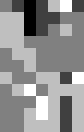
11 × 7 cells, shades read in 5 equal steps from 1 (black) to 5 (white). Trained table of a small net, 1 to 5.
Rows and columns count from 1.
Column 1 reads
3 4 4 4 3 3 4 3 3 3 3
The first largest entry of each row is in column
6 1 1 1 2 3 7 3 4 4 3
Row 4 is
4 4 3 3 3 3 3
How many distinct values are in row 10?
4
